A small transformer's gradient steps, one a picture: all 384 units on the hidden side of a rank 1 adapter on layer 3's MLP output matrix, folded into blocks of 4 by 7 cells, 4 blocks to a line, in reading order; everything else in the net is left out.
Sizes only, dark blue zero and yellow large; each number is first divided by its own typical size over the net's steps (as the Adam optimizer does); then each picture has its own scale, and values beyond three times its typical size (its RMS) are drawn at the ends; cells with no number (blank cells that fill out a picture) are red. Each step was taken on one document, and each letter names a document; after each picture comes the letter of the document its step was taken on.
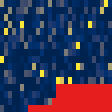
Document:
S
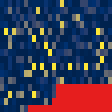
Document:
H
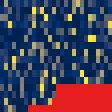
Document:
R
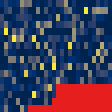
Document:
S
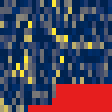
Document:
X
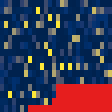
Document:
H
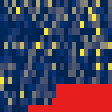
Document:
R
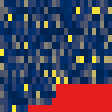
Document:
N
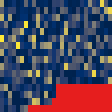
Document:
N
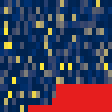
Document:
H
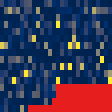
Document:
H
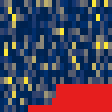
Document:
R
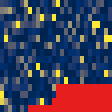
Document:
N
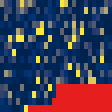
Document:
S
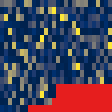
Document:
R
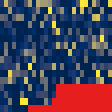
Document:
R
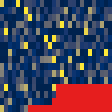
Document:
N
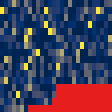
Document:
X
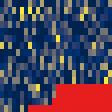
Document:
X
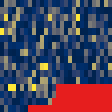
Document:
R
